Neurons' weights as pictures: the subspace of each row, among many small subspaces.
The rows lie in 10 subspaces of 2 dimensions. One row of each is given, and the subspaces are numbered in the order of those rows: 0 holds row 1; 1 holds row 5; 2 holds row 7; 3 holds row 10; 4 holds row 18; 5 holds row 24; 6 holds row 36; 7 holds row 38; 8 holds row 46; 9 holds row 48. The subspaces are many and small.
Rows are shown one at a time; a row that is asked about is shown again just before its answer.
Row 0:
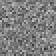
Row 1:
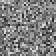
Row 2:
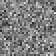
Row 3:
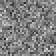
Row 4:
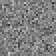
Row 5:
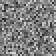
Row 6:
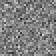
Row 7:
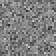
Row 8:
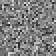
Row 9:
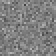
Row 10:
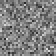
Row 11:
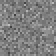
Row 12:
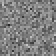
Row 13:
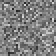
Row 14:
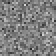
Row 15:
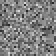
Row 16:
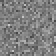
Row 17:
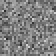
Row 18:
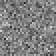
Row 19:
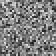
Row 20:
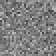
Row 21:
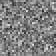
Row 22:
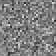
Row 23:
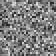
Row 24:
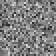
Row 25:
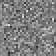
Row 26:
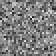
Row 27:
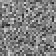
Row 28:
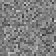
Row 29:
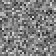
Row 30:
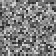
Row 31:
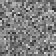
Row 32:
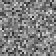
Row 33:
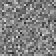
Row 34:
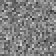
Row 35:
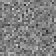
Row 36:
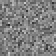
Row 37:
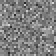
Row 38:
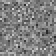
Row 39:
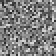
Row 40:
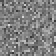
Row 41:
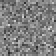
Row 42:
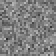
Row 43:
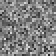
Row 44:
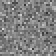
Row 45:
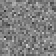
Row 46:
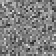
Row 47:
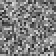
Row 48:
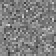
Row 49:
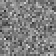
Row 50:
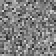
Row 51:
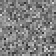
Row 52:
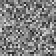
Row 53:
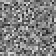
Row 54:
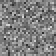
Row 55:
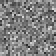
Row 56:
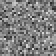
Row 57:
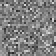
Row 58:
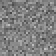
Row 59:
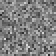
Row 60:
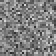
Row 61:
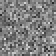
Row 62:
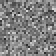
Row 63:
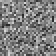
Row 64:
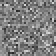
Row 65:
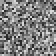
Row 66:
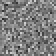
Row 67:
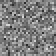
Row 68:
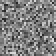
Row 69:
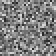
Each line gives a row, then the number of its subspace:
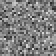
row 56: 5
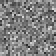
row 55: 2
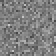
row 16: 8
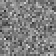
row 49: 4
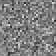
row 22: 6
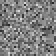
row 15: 5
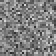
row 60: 8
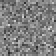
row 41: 0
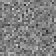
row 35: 7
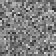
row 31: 2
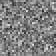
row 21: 6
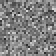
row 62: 2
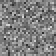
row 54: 9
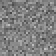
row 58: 7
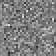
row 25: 9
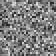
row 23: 5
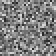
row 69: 0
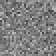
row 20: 2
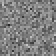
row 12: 8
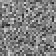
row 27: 7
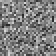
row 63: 7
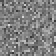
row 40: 8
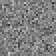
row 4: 6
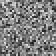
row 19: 8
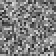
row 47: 3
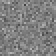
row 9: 0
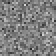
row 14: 0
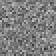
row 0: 7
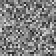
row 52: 3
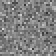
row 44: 0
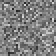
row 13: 9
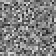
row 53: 7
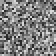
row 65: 4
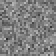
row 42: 3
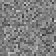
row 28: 9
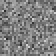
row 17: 4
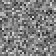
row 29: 6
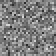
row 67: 9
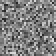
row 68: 1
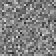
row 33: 3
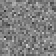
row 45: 5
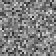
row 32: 6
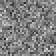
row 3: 3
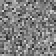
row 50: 4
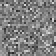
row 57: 2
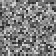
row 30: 0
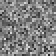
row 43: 1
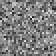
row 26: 9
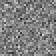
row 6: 3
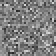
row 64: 2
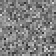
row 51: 1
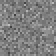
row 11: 5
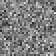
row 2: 4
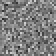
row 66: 1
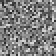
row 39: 8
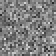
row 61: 1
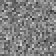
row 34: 4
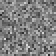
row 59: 1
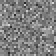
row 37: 5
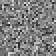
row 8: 6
